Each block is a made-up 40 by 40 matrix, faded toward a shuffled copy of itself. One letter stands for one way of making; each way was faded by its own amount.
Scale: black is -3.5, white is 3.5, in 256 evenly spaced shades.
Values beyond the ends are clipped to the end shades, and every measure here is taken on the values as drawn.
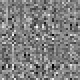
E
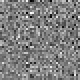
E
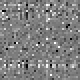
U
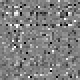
U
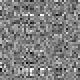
E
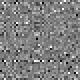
U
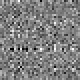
E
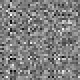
E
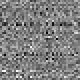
E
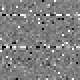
U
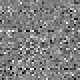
U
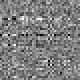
E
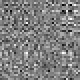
E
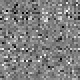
U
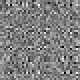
E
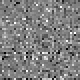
U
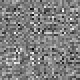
E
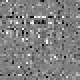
U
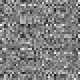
E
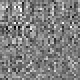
E
